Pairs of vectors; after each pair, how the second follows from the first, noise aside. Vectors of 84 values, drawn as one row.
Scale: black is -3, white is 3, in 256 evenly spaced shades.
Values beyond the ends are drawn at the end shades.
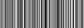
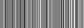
partly zeroed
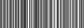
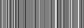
partly zeroed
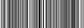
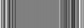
partly zeroed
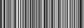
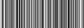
negated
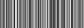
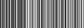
shuffled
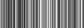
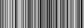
negated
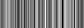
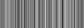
shrunk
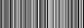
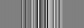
partly zeroed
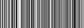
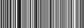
negated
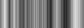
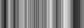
negated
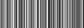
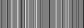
partly zeroed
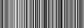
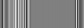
partly zeroed
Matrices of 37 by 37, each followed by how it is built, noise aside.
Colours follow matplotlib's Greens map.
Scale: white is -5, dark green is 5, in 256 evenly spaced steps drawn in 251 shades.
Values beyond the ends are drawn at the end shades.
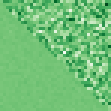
upper triangular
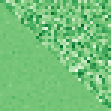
upper triangular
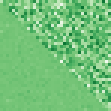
upper triangular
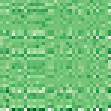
low rank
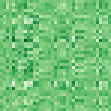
low rank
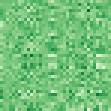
low rank
